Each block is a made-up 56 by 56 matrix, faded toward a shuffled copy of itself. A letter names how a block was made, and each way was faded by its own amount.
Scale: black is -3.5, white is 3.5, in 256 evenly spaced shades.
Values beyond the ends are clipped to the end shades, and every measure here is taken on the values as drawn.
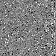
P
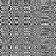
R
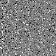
P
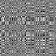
R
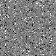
P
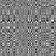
R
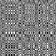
R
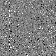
P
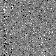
P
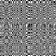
R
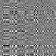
R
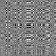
R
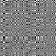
R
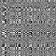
R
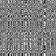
R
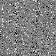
P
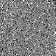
P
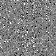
P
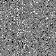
P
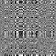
R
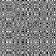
R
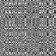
R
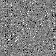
P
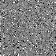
P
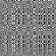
R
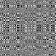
R
